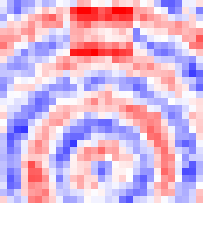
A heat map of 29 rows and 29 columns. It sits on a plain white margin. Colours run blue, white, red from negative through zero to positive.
The texture is blotchy. Rings spread out from the bottom middle. The ninth with the highest average is the top middle. An odd patch, higher than its surroundings, sits in the top middle.
